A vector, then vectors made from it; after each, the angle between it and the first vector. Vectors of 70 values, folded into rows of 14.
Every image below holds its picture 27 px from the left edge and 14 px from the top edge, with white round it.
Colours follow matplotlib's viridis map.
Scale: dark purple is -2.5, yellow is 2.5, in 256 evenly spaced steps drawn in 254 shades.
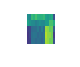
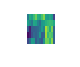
nearly parallel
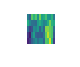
nearly parallel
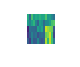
nearly parallel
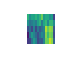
nearly parallel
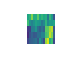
nearly parallel
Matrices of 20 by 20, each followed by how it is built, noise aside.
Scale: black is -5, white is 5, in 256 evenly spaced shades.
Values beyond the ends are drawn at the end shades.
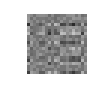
low rank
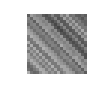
Toeplitz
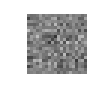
low rank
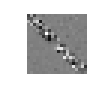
banded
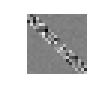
banded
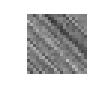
Toeplitz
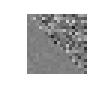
upper triangular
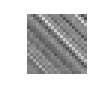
Toeplitz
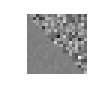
upper triangular
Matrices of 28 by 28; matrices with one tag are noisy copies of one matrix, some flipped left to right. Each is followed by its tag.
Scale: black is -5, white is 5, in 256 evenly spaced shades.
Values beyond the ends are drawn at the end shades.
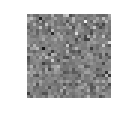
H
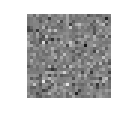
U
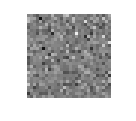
H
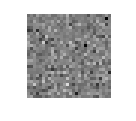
U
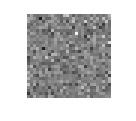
H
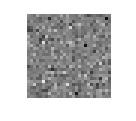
U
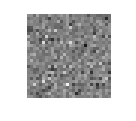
U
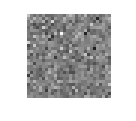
H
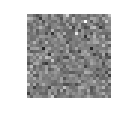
H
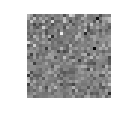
H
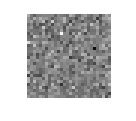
H
